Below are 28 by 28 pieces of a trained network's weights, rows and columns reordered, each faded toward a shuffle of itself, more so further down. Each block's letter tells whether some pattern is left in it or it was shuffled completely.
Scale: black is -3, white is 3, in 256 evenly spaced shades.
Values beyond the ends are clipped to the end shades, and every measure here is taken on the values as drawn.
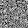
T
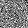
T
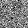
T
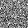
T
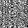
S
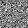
T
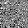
S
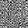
S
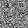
S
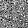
T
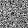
T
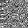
S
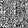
S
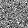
T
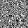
S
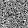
T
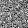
T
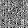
S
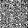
S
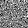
T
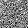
T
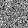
T
